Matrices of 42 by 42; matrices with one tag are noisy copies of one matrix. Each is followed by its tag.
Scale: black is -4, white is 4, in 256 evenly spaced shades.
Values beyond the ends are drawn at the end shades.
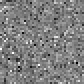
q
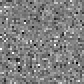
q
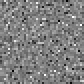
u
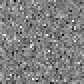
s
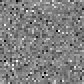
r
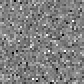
s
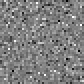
u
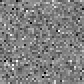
r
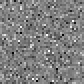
s
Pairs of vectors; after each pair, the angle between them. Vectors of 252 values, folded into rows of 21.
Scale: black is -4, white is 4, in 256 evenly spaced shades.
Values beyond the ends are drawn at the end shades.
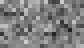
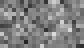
nearly opposite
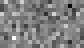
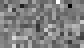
partly aligned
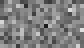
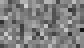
nearly opposite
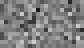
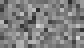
nearly parallel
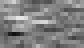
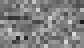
partly opposed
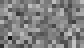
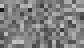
orthogonal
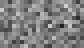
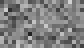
orthogonal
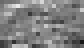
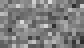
partly aligned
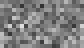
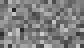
partly opposed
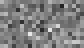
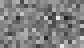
orthogonal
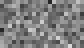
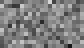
nearly opposite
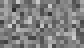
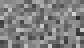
partly aligned
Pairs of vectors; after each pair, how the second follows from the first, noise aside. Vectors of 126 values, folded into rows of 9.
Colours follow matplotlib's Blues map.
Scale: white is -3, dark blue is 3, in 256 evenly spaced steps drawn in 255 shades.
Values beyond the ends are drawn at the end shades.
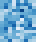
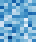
shuffled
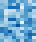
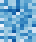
shuffled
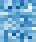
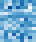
copied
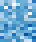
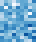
copied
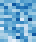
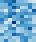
shuffled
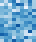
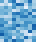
copied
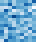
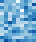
shuffled
